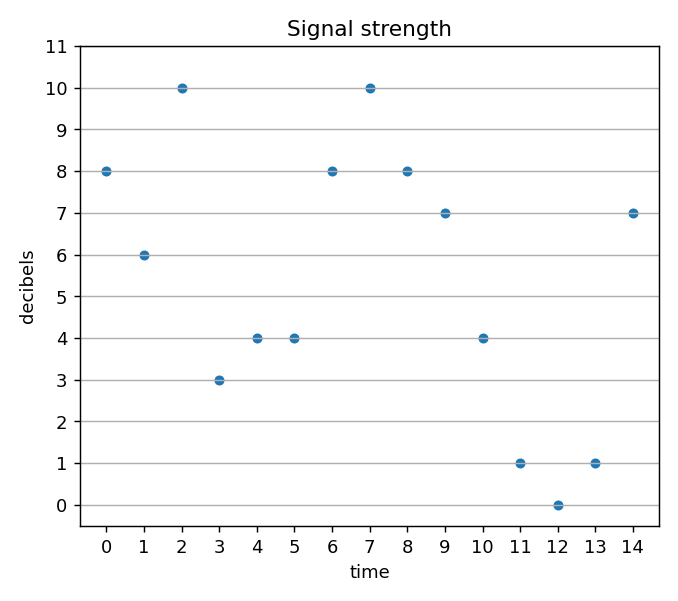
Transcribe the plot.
Title: Signal strength
x-axis: time, ticks 0 1 2 3 4 5 6 7 8 9 10 11 12 13 14
y-axis: decibels, ticks 0 1 2 3 4 5 6 7 8 9 10 11
Values:
8 6 10 3 4 4 8 10 8 7 4 1 0 1 7
